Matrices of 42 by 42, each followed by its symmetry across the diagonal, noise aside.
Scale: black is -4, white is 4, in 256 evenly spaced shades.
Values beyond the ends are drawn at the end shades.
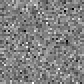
neither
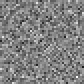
symmetric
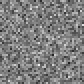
neither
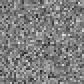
neither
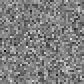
neither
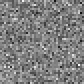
neither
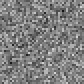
symmetric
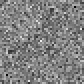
symmetric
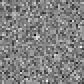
symmetric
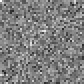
symmetric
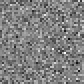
neither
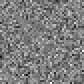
symmetric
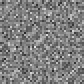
symmetric
